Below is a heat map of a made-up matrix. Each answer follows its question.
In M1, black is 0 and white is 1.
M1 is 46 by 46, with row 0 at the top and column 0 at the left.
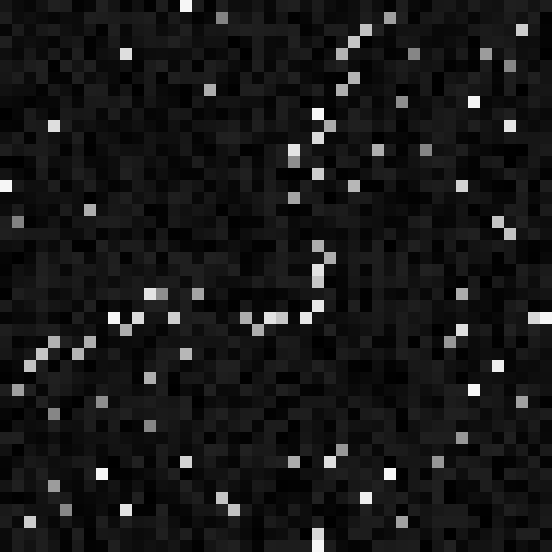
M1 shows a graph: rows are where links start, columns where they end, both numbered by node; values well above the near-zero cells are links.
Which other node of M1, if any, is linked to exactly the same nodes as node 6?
node 3
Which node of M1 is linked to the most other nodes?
node 26
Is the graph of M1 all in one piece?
no
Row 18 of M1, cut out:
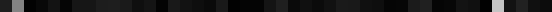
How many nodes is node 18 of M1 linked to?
2
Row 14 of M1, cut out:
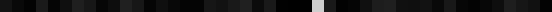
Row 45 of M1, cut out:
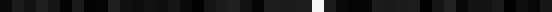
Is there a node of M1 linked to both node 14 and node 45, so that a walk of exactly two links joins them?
yes
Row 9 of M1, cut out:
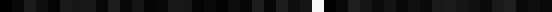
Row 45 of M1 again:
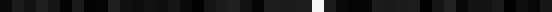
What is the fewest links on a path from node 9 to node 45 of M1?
2
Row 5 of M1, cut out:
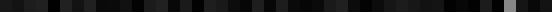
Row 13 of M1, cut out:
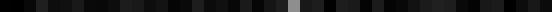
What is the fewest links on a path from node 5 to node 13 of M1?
6
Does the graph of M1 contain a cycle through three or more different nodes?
yes
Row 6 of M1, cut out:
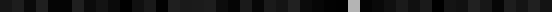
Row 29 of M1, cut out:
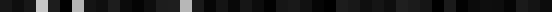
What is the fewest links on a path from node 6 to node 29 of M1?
1
